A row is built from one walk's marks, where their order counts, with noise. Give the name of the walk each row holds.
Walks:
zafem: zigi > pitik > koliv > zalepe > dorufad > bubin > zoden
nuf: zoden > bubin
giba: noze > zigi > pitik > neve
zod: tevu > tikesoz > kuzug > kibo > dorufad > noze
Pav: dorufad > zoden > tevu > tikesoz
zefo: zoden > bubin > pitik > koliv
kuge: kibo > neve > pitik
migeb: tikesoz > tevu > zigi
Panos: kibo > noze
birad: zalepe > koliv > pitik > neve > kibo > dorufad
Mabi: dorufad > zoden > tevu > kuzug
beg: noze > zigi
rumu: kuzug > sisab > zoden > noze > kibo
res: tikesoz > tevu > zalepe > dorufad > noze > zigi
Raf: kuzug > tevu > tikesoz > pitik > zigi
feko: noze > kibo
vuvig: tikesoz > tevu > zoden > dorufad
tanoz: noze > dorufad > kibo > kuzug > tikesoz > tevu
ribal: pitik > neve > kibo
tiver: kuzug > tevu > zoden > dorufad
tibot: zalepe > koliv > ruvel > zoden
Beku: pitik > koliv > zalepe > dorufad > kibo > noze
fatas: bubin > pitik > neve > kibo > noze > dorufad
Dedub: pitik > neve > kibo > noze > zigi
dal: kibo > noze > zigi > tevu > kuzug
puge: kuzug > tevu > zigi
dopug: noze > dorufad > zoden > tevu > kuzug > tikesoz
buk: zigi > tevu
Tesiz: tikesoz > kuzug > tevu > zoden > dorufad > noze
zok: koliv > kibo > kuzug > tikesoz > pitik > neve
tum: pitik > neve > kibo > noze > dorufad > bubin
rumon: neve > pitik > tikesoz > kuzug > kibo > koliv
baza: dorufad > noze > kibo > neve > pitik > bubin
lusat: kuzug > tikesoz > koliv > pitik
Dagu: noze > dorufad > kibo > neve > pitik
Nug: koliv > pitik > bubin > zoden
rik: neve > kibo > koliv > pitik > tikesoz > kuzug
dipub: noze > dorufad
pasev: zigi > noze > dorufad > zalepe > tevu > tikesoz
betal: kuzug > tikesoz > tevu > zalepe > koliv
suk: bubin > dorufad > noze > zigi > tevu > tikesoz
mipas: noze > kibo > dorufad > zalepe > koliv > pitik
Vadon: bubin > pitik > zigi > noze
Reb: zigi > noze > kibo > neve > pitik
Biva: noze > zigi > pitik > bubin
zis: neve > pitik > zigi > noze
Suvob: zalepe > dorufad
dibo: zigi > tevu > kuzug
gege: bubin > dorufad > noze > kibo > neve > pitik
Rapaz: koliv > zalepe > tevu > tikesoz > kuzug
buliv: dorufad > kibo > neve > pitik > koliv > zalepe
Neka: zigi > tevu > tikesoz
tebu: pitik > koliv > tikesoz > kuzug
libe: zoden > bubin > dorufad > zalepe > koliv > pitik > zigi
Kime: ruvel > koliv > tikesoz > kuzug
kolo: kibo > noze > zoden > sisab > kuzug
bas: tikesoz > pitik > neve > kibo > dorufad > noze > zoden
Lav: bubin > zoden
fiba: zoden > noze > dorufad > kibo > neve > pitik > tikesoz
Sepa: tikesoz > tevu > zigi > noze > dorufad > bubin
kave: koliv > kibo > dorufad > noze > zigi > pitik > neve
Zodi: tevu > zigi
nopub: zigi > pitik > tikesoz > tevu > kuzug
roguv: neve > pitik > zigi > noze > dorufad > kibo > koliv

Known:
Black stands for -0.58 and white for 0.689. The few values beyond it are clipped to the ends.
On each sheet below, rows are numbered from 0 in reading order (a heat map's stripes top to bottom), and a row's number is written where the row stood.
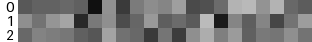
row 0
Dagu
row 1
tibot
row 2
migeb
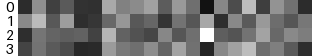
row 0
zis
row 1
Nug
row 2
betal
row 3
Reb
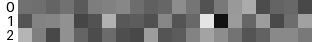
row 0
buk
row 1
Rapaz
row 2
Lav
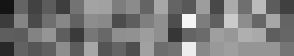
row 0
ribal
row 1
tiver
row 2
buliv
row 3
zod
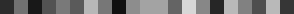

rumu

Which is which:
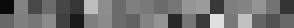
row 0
rumon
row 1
kave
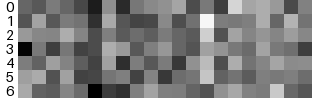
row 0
mipas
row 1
Tesiz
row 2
Pav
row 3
rik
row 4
res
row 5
zefo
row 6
gege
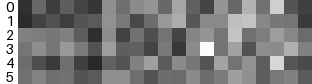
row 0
tum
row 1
dal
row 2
Sepa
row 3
vuvig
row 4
fatas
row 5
Neka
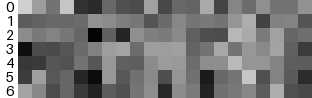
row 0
libe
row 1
Zodi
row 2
dipub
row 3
kuge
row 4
Panos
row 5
giba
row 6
Vadon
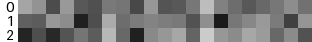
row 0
nuf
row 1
birad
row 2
kolo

